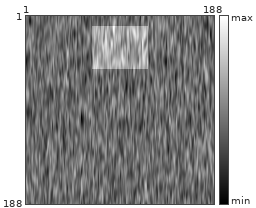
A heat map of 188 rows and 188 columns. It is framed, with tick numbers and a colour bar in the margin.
Odd patch: higher, in the top middle. Grain: streaks running down. Ninth with the highest average: top middle.
